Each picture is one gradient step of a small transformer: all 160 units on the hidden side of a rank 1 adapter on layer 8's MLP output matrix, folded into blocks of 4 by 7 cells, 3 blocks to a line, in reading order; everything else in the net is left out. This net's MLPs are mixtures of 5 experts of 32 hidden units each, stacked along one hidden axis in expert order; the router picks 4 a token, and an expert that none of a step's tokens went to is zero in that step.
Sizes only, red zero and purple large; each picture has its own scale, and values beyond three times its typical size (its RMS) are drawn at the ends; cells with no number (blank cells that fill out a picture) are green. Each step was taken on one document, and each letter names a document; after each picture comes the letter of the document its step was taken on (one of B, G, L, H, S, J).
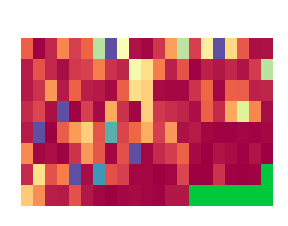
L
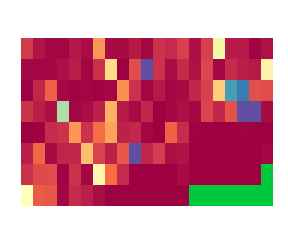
L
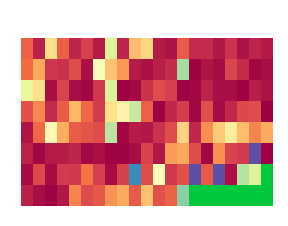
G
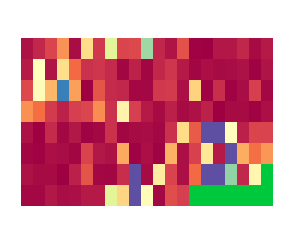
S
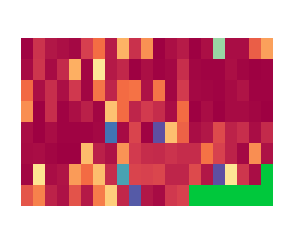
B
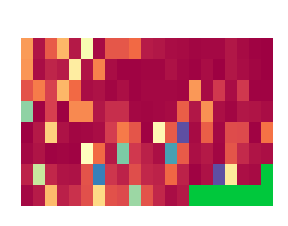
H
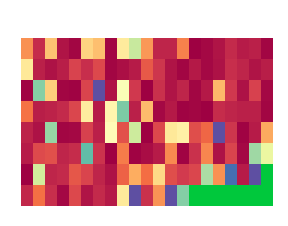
S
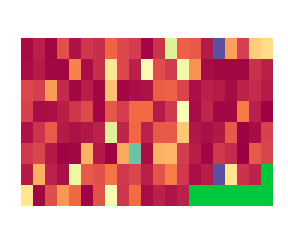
B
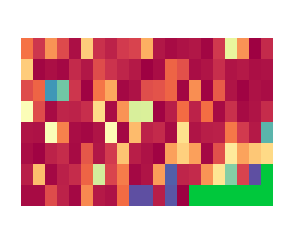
S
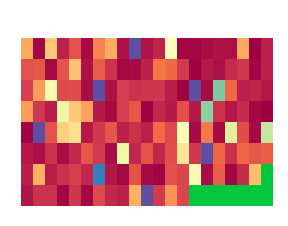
H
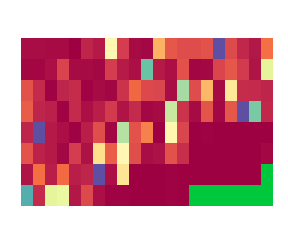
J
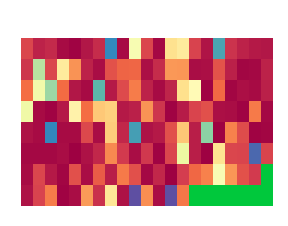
S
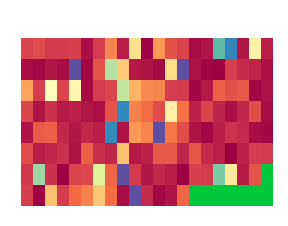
B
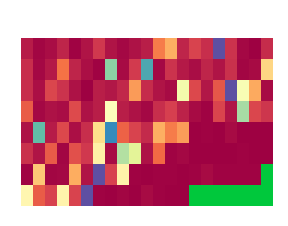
J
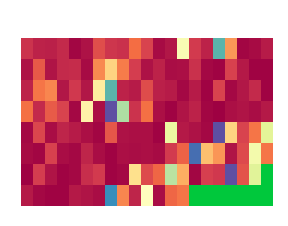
G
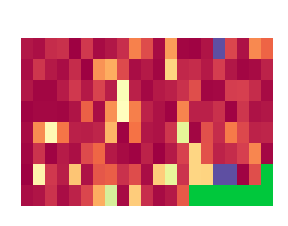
B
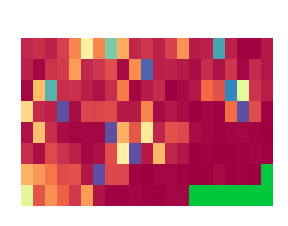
L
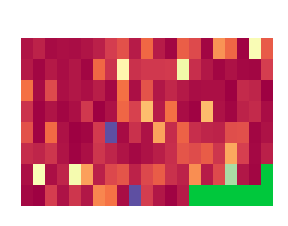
B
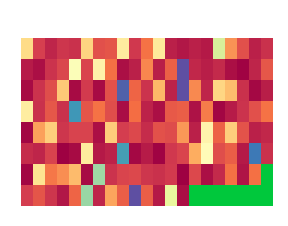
S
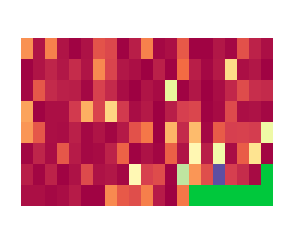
G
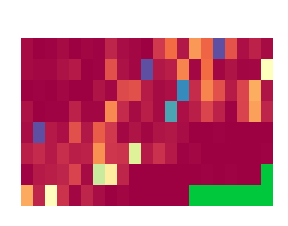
J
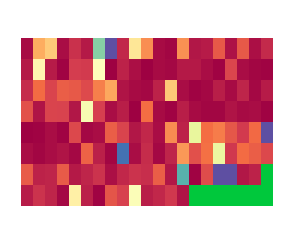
G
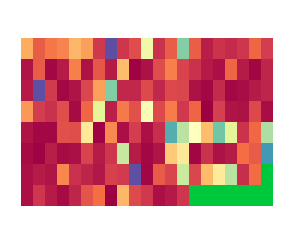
G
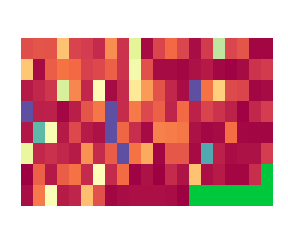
H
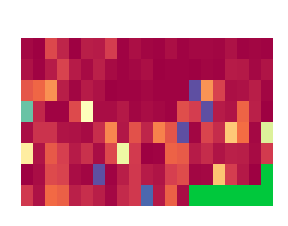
H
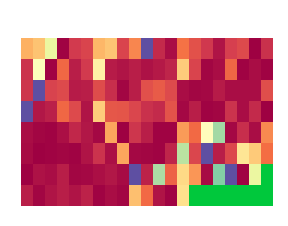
G
